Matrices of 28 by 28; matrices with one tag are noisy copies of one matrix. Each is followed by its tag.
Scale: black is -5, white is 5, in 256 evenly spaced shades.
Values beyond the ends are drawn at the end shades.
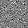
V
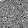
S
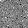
S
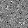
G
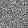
V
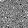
S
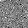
S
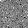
S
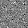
V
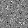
G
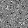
G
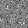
G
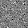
V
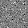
V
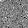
S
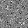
G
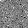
S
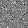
V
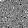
S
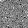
S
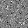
G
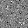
G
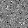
G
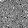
S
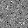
G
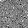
S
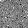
S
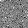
S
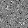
G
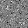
G
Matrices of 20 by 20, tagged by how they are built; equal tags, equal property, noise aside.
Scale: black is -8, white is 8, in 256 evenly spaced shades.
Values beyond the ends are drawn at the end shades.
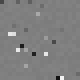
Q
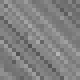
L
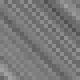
L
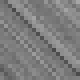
L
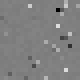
Q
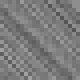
L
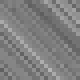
L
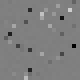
Q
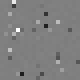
Q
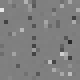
Q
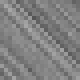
L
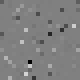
Q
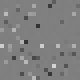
Q
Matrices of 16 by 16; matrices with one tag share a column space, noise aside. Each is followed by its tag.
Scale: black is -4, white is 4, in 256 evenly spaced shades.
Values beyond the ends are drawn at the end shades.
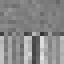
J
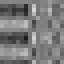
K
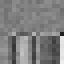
J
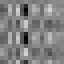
K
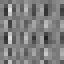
K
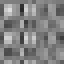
K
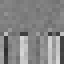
J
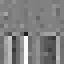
J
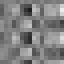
K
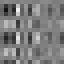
K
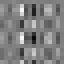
K
